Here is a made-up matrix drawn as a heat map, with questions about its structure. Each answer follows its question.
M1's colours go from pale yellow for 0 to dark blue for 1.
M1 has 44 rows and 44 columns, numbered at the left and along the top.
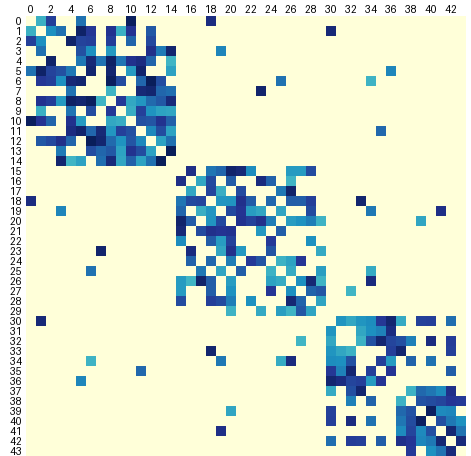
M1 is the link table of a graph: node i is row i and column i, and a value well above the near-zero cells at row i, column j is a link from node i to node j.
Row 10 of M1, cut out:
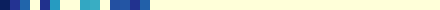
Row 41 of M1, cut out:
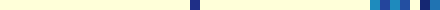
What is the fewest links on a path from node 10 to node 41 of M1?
4
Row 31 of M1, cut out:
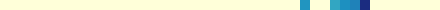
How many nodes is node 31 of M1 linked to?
5
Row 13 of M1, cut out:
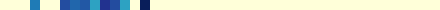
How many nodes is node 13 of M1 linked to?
9
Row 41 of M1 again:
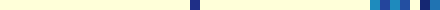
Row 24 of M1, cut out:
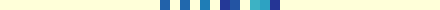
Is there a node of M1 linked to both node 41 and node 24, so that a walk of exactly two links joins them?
no
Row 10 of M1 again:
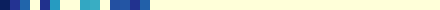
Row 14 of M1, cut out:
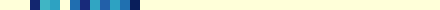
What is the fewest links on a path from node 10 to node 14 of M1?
1
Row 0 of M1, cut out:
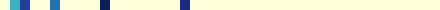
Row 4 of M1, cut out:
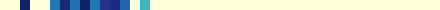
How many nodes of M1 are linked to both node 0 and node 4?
3
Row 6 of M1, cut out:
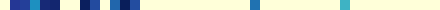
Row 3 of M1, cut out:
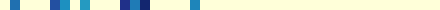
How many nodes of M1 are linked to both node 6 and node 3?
5
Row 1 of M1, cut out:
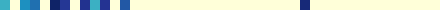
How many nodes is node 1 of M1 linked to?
10
